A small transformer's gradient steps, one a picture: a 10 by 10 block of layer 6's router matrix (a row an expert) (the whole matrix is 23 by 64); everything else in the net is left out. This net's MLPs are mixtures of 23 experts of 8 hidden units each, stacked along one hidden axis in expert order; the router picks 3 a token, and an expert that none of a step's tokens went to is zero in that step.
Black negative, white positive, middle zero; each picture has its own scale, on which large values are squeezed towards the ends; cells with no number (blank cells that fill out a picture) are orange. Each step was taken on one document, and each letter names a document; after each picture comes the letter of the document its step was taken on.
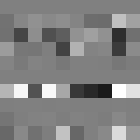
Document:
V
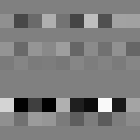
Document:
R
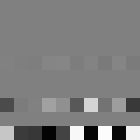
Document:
R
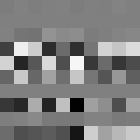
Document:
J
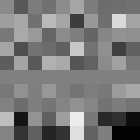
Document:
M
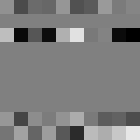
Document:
M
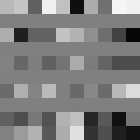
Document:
M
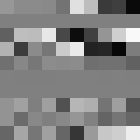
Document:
M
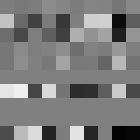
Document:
V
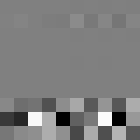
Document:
R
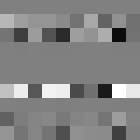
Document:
V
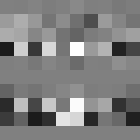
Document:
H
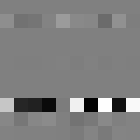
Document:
R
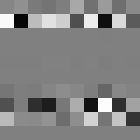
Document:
R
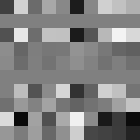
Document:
M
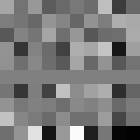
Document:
V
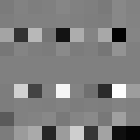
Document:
V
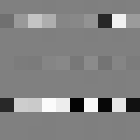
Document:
R
